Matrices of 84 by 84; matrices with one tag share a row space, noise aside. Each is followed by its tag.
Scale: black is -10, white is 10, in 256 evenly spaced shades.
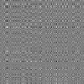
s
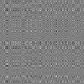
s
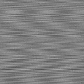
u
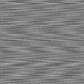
u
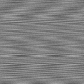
u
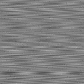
u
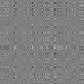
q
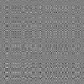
s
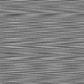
u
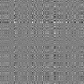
q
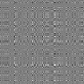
q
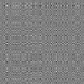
s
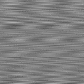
u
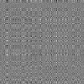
s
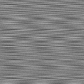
u
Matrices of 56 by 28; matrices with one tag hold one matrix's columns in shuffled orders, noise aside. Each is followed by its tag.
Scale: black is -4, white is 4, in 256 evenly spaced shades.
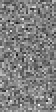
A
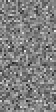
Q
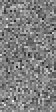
A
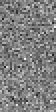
A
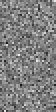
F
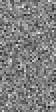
F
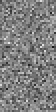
Q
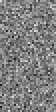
F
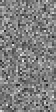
F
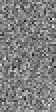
A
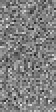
A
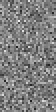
Q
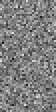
F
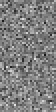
A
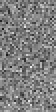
A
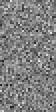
F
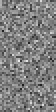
F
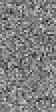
A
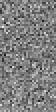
A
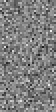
Q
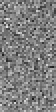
A
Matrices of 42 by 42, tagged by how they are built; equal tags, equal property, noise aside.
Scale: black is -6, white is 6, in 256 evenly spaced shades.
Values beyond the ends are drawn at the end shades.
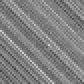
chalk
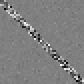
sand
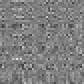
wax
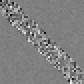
sand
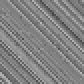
chalk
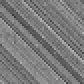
chalk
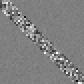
sand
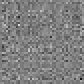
wax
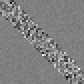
sand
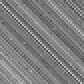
chalk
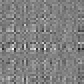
wax
